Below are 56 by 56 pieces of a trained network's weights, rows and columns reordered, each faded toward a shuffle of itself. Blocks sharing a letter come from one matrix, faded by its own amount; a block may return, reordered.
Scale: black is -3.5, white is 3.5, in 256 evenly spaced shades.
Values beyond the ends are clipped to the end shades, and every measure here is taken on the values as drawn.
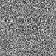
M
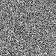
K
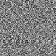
M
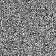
K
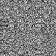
M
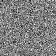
K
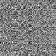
M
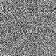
M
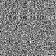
M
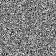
K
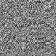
M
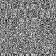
M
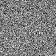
K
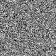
K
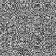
M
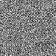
M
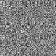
M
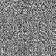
M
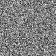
K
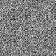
M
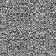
M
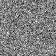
K
